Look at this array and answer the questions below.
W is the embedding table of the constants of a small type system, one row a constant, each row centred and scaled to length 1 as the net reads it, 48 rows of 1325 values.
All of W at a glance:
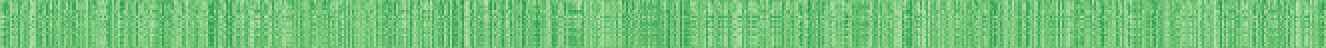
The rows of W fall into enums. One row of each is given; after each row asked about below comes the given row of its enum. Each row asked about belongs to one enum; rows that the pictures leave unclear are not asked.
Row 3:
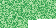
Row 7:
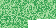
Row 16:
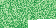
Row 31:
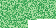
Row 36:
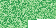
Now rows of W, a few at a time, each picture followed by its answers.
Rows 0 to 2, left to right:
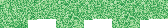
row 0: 16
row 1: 3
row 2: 3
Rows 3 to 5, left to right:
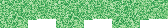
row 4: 3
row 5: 36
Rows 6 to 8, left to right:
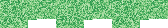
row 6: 36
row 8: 36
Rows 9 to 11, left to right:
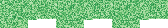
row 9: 3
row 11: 31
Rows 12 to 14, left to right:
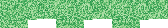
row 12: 31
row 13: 7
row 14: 7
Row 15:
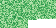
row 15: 3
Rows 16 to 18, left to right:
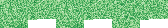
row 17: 16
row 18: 3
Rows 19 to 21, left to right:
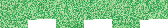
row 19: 31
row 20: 16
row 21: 7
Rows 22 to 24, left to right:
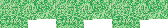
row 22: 7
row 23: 7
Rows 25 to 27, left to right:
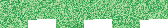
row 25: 36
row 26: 16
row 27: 7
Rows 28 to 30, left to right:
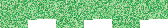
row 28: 31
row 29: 36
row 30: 7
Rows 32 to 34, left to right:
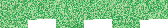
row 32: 31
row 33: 16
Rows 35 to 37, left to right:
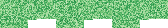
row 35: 7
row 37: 31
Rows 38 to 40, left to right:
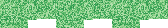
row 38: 7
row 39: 31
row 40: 7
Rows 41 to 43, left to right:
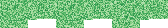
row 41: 31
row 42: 31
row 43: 3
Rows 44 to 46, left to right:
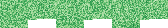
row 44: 31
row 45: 7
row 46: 16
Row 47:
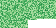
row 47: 31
